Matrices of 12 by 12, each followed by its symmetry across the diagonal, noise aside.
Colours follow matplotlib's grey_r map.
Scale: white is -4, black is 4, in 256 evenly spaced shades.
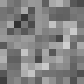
symmetric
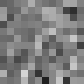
neither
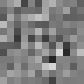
antisymmetric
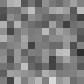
antisymmetric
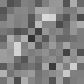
symmetric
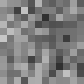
neither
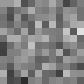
neither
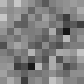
symmetric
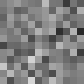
antisymmetric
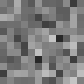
symmetric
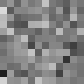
neither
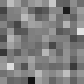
antisymmetric
